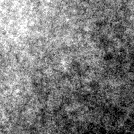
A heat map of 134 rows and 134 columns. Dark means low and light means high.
Ninth with the lowest average: bottom right. Slope: up to the top left. Histogram: bell-shaped. Mirror symmetry: none. Grain: blotchy. Ninth with the highest average: top left. Stripes: none.
